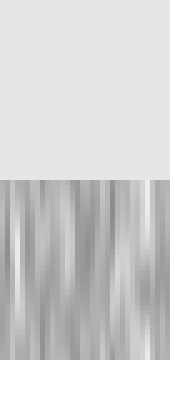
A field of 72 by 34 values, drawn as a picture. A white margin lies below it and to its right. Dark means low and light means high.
The table splits into 2 rows of 1 panel. Panel 1,1: very high, flat. Panel 2,1: high, streaked downward.
